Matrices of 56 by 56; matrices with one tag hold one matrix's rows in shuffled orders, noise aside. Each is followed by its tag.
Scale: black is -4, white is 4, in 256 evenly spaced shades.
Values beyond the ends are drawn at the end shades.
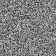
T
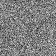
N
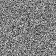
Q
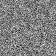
Q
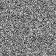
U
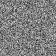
Q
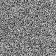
N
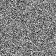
U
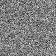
N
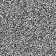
U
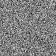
Q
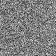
N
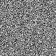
U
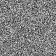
T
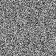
Q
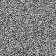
U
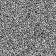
Q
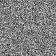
T
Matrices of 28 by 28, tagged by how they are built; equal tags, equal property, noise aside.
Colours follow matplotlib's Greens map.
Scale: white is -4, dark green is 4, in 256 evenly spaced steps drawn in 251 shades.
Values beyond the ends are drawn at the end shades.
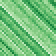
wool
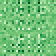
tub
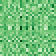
tub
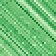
wool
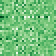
tub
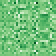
tub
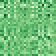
tub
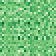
tub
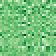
tub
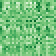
tub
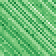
wool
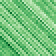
wool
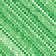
wool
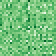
tub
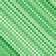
wool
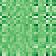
tub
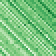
wool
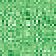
tub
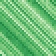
wool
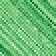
wool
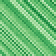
wool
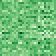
tub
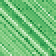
wool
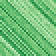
wool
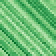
wool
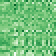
tub
